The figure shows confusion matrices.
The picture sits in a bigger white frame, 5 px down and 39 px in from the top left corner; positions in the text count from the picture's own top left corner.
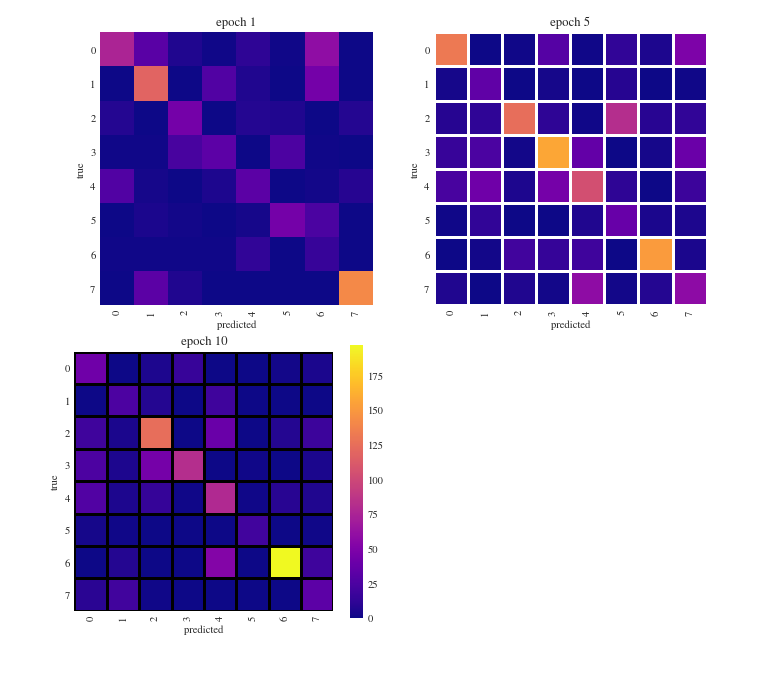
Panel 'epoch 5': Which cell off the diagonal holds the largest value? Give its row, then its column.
2, 5
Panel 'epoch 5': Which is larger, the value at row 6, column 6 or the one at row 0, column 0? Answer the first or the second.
the first
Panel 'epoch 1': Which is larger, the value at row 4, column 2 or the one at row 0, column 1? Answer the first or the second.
the second
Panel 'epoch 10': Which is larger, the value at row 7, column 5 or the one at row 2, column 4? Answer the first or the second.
the second
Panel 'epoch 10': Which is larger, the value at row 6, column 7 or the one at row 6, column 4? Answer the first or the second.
the second
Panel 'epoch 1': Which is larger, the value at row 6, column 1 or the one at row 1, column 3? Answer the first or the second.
the second
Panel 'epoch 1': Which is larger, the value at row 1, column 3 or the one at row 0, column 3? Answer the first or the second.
the first
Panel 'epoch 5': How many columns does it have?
8
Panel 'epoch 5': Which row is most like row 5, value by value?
1
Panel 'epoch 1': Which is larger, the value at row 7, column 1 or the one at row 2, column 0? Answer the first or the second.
the first
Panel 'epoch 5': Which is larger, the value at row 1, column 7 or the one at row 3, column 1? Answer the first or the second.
the second
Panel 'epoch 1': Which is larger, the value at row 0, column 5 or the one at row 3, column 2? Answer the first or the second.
the second
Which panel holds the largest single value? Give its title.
epoch 10
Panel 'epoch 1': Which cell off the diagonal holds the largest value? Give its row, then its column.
0, 6
